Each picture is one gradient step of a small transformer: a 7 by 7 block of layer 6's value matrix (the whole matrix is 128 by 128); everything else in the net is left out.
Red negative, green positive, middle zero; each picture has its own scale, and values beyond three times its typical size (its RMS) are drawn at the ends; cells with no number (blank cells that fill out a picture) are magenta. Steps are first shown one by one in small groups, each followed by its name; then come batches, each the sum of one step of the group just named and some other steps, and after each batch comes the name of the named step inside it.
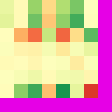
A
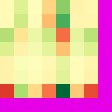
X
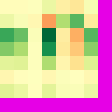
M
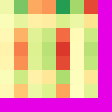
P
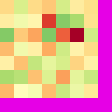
M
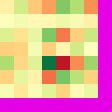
P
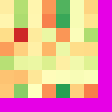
X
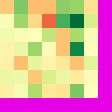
P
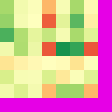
M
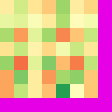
X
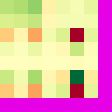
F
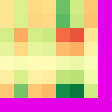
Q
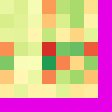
F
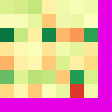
F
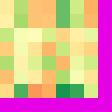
Q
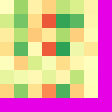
F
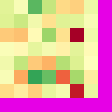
F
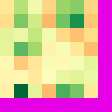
Q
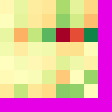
Q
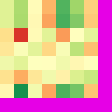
Q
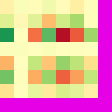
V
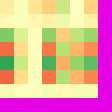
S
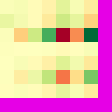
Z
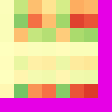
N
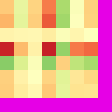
S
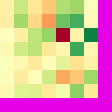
Z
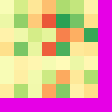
Z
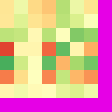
S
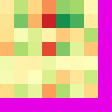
Z
